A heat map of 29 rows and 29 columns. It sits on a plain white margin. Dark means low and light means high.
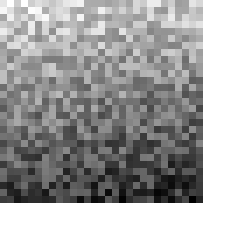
Ninth with the lowest average: bottom right. Ninth with the highest average: top left. Slope: up to the top. Grain: fine.
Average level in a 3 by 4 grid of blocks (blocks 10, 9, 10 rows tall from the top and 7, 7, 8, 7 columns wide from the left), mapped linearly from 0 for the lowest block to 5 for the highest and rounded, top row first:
5 5 4 4
3 3 2 2
1 1 0 0
